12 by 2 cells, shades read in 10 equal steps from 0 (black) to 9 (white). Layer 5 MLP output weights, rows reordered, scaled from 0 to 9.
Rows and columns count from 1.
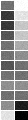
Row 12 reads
8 0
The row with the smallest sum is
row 11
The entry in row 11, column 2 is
1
